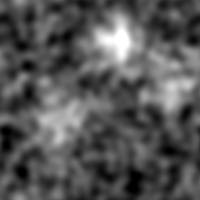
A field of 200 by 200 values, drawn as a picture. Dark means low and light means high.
Mirror symmetry: none. Bumps: three. Odd rows or columns: none. Ninth with the highest average: top middle. Grain: smooth.
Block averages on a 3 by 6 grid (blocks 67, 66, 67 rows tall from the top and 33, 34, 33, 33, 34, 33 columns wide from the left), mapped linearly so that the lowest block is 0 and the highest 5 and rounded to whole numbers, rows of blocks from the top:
011521
132123
021000
